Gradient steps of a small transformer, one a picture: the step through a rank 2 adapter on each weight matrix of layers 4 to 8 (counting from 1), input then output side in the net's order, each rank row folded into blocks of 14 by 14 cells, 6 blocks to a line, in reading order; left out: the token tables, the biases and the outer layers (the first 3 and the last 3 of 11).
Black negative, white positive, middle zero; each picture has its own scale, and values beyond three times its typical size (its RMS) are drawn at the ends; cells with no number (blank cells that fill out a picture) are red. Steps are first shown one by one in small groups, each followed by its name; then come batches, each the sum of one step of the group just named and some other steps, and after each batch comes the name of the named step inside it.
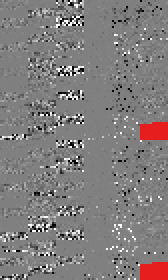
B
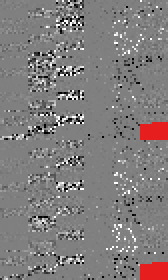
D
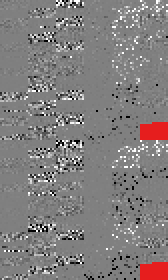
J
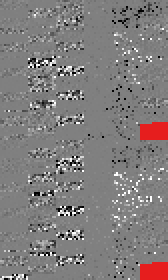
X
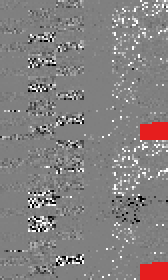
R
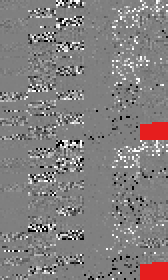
J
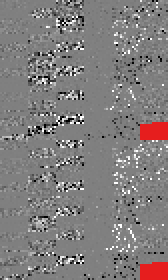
D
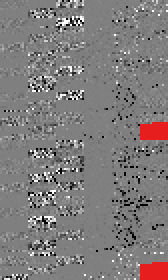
B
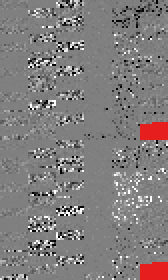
X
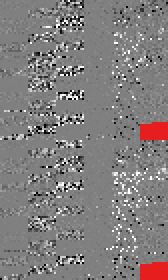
D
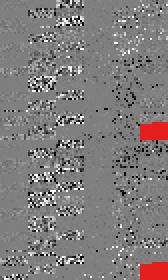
D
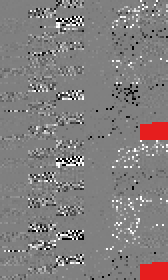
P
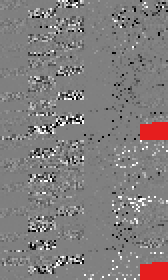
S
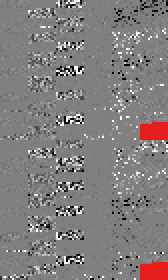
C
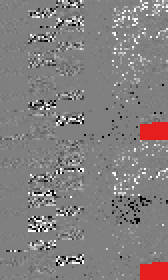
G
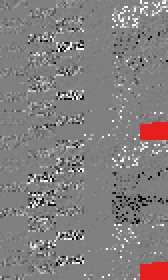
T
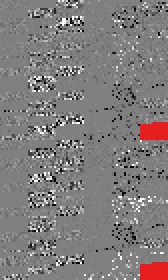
S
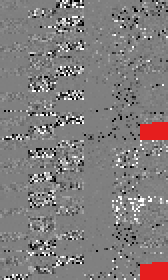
S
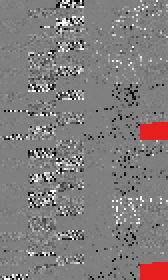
P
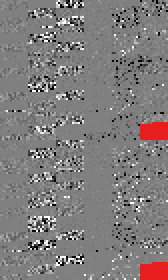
S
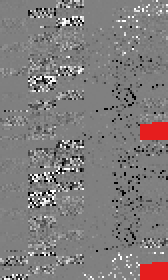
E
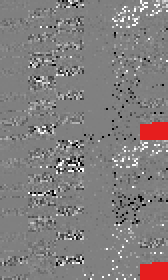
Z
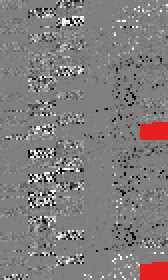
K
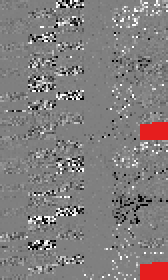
Z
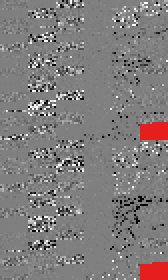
Z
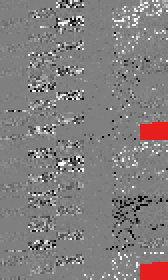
Z
